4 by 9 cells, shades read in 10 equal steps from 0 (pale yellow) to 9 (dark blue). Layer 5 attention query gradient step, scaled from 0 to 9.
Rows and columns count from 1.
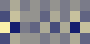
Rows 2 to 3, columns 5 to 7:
6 3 5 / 3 7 3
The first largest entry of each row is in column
1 1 2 1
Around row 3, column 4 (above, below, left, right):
4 4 5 3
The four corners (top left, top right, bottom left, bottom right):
5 5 7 6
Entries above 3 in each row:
8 6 5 7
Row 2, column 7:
5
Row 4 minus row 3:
7 -6 -1 -2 2 -3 2 -6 4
